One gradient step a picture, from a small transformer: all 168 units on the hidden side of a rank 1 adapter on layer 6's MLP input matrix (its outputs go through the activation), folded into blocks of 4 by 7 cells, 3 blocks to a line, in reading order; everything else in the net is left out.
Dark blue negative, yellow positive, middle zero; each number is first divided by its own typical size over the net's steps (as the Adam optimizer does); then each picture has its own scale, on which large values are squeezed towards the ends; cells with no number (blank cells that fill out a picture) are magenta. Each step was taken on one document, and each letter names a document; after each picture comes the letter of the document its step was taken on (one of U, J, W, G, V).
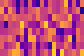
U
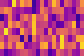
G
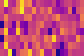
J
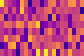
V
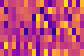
U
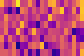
V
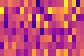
U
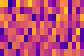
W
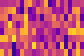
W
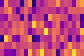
J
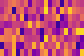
W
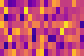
J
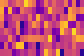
U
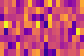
V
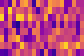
G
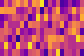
U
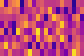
J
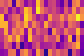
V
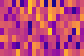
V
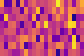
U
